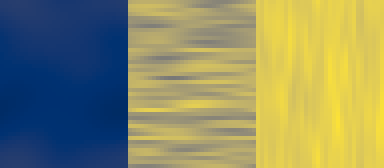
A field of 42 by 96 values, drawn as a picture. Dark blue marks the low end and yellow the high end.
It is made of 1 by 3 panels. Panel 1,1: very low, smooth, faint in contrast. Panel 1,2: high, streaked across. Panel 1,3: very high, streaked downward, faint in contrast.
